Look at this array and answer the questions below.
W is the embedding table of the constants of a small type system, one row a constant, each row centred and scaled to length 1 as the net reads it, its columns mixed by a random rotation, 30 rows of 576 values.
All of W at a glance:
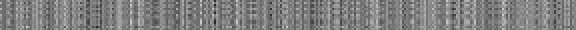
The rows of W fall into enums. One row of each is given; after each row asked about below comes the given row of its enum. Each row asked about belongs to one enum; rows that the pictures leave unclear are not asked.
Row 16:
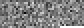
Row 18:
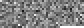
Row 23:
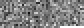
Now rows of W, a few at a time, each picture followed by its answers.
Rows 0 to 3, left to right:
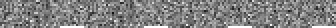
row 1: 23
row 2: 18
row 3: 18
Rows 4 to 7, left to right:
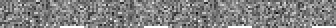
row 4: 23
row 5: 23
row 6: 23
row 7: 16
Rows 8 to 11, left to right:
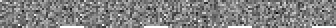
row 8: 18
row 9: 18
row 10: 23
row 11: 16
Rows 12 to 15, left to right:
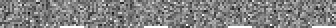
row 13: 23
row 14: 18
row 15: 18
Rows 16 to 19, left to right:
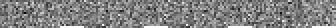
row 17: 18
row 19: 23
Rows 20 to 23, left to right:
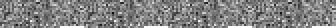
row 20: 23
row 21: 23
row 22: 23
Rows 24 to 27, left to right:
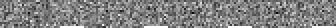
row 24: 23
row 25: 18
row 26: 16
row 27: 16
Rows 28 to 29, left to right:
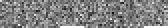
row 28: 18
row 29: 23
